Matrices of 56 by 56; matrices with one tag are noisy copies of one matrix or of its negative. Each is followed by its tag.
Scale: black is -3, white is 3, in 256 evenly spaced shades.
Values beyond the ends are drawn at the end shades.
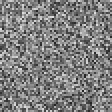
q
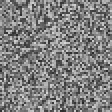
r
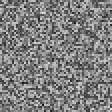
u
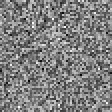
r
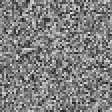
r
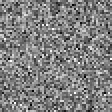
q
